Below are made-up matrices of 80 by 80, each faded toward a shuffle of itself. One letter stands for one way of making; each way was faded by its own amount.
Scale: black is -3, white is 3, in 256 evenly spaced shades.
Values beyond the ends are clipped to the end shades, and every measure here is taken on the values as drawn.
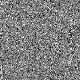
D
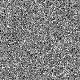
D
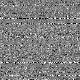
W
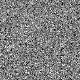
D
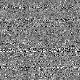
W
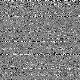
W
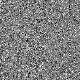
D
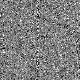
D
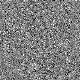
D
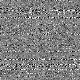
W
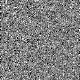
D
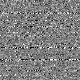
W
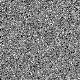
D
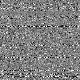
W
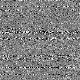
W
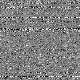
W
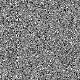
D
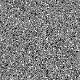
D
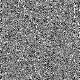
D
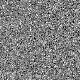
D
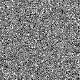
D
